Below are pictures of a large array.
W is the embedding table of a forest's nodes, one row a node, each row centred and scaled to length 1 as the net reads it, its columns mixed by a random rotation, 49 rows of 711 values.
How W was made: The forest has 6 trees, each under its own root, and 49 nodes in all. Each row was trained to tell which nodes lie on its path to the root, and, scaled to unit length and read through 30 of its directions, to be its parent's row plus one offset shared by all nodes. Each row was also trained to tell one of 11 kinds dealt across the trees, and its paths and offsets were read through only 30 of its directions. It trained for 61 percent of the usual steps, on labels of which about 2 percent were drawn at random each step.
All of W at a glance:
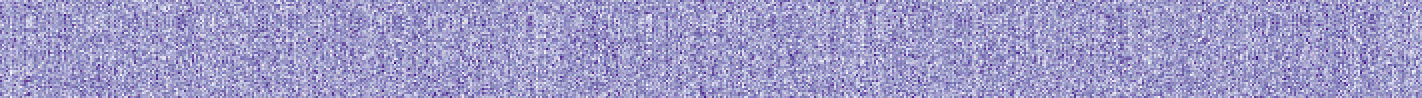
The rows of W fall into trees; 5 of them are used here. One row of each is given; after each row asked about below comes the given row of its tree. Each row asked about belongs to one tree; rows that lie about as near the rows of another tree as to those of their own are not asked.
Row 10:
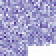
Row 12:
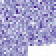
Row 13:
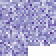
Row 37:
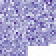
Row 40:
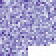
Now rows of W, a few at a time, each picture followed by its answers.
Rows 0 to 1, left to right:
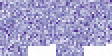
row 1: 40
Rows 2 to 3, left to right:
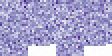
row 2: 10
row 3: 40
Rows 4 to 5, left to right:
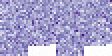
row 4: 13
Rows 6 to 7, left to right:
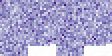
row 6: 40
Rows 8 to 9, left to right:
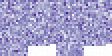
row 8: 10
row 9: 10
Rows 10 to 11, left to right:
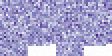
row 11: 10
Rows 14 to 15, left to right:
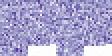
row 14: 10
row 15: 10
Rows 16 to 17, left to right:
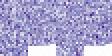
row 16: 13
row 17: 10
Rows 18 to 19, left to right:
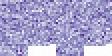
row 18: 10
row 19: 37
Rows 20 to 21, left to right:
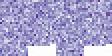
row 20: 40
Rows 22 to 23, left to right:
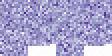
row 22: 12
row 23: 40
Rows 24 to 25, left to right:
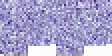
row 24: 13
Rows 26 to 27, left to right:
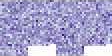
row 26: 10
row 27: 13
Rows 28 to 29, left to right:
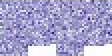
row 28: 13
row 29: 37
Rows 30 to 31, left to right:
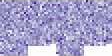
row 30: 12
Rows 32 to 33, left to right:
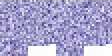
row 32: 37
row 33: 13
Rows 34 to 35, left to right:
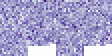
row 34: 40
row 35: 13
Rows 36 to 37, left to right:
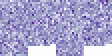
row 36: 13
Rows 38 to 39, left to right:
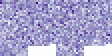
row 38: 40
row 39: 12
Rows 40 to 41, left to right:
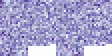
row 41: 10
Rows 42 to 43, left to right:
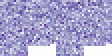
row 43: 40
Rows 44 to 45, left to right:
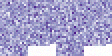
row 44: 10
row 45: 13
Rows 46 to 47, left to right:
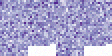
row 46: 40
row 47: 40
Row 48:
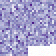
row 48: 13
